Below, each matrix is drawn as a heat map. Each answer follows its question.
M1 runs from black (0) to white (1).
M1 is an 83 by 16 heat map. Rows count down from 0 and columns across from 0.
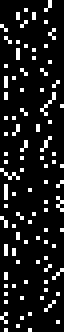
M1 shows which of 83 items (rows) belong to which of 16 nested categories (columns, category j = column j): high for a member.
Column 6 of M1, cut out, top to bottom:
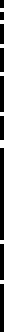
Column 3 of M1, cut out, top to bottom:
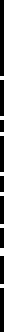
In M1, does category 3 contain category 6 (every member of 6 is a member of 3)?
no
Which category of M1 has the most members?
1
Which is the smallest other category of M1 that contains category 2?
4
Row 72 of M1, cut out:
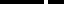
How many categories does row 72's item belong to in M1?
1
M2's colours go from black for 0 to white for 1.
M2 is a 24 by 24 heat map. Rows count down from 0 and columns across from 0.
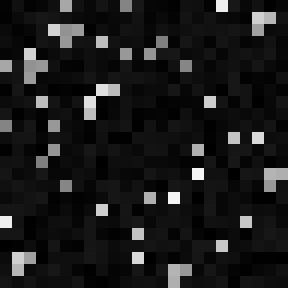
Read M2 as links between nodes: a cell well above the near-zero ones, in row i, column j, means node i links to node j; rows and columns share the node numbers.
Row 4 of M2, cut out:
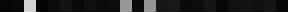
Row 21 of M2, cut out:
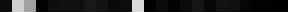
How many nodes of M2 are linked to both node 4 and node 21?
1
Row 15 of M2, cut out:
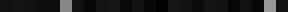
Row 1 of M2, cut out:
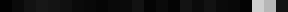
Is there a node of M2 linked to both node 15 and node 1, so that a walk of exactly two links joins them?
yes
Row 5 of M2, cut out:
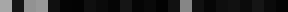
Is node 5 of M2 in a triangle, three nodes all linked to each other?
no
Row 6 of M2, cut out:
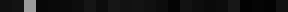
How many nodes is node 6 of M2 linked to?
1
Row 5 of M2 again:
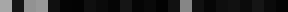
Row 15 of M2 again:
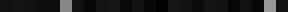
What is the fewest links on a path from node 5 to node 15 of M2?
1
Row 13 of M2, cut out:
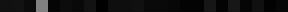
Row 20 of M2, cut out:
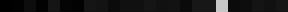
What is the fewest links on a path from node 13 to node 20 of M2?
5
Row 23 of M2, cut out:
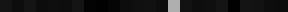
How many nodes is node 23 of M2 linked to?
1
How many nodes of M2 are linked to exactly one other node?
7
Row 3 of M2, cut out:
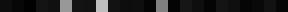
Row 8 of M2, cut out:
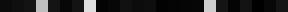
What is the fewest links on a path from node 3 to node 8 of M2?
1
